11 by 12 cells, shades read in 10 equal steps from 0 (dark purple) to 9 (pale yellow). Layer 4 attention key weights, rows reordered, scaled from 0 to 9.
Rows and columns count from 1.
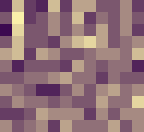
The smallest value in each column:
0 1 2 1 1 2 3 2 2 3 3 1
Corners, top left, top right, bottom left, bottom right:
1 2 5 5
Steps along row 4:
up down same down up up up down down up up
